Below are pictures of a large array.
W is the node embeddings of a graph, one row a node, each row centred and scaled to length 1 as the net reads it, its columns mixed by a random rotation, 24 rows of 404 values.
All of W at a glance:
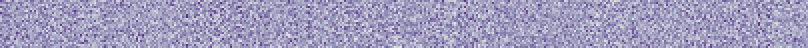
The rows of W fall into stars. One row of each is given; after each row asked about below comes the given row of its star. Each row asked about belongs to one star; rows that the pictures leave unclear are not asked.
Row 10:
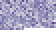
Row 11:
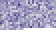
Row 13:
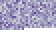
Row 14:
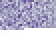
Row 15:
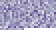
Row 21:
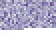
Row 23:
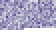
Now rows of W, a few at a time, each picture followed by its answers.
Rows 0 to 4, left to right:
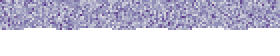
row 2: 15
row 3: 13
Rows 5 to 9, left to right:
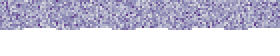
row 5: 11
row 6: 14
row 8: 23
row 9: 21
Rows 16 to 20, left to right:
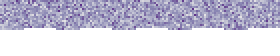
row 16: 11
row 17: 13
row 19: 10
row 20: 23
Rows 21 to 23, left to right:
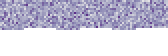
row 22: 23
